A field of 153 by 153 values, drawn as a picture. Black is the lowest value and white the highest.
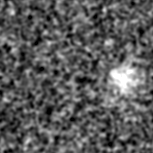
Mirror symmetry: none. Grain: blotchy. Lone odd cells: none. Ninth with the highest average: middle right. Bumps: one, in the middle right.
